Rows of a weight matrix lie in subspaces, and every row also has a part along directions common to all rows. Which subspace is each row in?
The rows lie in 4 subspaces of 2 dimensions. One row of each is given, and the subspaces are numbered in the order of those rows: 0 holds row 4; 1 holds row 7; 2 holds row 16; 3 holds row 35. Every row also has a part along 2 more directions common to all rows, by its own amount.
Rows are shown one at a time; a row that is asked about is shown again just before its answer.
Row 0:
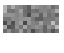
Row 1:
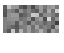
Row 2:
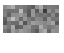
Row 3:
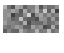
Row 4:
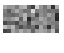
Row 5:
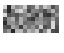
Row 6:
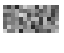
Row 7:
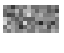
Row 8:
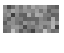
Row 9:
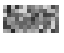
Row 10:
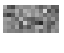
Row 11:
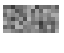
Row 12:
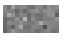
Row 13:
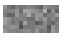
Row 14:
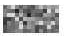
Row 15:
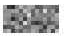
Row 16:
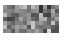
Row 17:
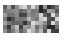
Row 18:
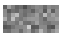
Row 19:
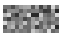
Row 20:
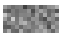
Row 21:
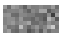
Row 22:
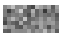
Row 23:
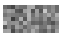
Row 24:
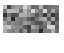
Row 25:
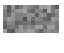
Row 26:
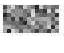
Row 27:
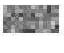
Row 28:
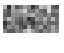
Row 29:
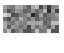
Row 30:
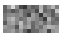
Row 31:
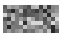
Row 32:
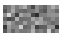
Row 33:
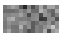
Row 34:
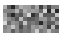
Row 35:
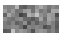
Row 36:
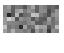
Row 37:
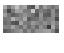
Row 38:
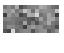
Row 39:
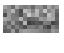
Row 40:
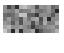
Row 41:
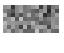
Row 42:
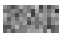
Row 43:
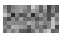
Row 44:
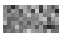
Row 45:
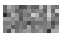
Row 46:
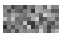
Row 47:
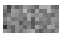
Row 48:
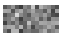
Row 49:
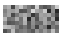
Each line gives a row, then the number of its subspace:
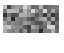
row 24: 2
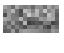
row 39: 3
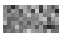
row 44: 2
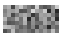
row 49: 0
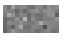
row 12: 1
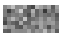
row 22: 0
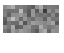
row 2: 0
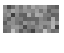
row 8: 3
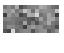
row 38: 3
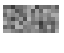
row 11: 0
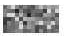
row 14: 1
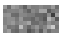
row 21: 2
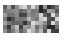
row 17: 2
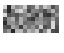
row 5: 0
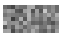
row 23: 0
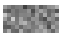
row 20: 2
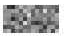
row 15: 0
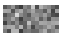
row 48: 3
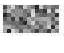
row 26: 2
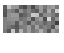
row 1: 3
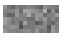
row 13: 1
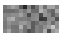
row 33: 2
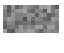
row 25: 0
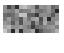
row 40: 3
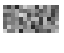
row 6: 3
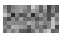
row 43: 3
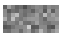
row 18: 2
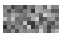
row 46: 2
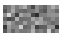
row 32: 1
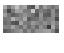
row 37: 0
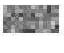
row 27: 3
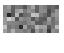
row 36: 1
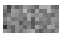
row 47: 0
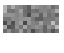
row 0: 1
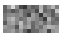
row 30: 2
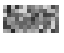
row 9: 0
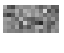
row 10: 1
